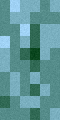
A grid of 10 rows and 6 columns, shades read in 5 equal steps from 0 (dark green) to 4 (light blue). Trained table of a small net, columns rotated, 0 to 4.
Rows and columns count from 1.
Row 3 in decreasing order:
4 3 3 2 2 1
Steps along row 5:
down down down up down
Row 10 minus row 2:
0 -1 -1 -1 0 1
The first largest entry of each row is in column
2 2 3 1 1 1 2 2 3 6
